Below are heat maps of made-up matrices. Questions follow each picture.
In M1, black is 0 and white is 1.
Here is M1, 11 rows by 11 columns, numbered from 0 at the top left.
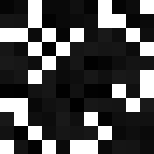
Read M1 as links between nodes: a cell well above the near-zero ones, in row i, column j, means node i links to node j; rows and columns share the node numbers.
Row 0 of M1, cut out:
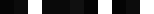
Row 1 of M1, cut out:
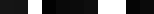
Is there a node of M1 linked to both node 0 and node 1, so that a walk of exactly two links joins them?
yes
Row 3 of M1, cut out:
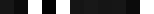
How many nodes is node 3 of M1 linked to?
3
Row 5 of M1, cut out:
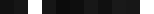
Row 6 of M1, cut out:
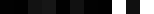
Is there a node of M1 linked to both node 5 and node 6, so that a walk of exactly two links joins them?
yes
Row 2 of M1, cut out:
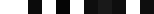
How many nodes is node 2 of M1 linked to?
5
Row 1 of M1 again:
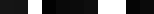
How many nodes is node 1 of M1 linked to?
3
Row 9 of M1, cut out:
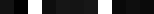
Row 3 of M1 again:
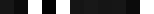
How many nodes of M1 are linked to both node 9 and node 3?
1
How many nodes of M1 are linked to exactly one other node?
1
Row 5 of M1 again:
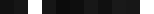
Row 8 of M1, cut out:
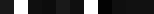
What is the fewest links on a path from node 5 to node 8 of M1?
3
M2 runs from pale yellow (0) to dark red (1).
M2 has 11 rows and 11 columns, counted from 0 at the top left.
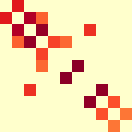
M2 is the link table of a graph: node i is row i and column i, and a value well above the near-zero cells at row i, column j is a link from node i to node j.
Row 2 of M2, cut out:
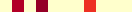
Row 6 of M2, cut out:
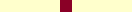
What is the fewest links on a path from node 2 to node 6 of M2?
3
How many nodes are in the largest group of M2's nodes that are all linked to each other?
3
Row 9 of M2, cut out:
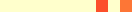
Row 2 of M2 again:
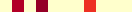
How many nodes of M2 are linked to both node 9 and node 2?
0
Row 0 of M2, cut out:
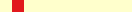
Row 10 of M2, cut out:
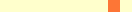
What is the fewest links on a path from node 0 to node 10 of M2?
6
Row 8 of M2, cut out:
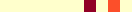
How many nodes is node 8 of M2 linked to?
2
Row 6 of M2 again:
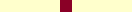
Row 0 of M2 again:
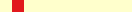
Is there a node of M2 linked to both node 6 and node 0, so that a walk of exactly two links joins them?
no
